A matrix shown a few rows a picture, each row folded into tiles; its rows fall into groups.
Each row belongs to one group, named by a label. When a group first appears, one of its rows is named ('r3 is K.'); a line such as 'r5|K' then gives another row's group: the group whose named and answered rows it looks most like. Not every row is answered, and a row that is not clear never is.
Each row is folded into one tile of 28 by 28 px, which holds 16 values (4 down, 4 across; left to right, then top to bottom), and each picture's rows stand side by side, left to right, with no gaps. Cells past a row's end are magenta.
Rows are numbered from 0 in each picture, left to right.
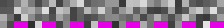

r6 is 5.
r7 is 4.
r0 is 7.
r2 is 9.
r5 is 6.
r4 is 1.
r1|4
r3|4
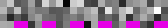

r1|1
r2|1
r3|9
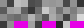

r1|7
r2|5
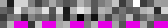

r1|4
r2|4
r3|4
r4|6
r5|9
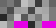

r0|6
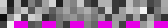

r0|5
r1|1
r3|9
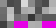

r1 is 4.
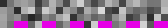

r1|4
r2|1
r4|1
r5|6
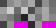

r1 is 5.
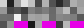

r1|5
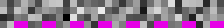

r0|4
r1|1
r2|5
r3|7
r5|7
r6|1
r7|5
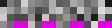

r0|9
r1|6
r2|9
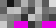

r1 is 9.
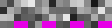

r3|7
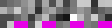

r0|4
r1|5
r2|6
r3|1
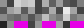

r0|1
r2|7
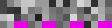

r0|9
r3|5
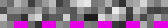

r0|1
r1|9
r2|9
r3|6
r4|9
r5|6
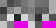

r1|6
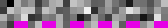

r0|7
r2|1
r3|4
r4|7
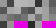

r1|5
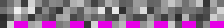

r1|4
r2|1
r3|4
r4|4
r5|4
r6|6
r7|5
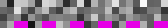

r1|1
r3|9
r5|6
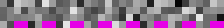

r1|1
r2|5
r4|6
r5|1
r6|7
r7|1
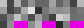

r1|4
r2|9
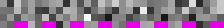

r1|6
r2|5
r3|1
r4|1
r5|4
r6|4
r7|9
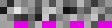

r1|5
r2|6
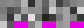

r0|6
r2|9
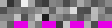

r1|7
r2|4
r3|7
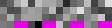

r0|9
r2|7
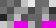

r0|6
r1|6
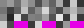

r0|6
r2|5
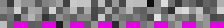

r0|7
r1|9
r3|5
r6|7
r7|9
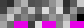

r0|7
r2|4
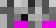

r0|1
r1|9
